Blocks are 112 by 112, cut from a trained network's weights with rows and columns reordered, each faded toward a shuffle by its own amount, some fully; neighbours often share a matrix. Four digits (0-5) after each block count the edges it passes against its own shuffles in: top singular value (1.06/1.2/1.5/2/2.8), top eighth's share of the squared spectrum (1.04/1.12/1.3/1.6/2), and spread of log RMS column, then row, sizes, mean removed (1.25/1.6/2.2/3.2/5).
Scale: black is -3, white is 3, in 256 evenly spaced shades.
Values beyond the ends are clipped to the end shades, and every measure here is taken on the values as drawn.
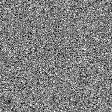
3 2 0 1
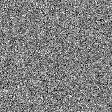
1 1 0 0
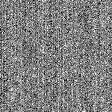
3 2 0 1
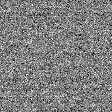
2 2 1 0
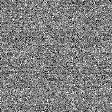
2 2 2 0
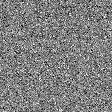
0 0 0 0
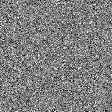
2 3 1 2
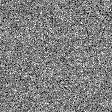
0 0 0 0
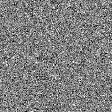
2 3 1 1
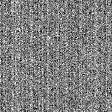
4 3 0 2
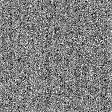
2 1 0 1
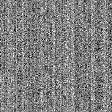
3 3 1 2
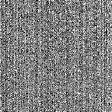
4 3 1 2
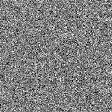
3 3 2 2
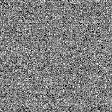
2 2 2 0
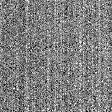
3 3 1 2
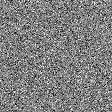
0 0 0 0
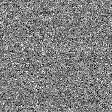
1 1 1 0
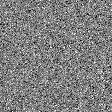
0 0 0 0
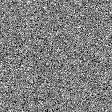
0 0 0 0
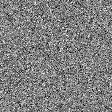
1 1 0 0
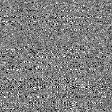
3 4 2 4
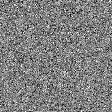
3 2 0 1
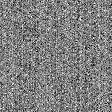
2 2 0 1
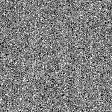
1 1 0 0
